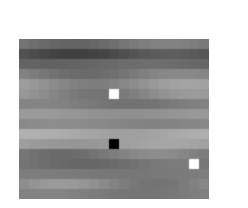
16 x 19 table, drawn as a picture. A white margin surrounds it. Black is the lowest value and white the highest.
Roughest part: centre. Grain: streaks across. Lone odd cells: 3, 2 higher and 1 lower than their neighbours. Histogram: heavy tails on both sides.
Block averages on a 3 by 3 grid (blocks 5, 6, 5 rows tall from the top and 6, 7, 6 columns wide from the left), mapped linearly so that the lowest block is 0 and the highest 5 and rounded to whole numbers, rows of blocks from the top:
002 | 545 | 223
